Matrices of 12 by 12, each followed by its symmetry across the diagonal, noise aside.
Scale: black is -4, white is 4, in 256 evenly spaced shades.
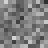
neither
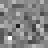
neither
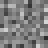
antisymmetric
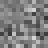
antisymmetric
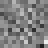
antisymmetric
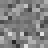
neither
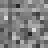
antisymmetric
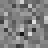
antisymmetric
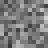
neither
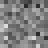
antisymmetric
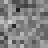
neither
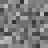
neither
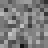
neither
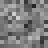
neither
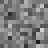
neither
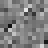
antisymmetric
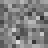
antisymmetric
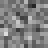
antisymmetric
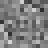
antisymmetric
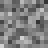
antisymmetric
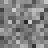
neither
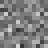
neither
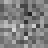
antisymmetric
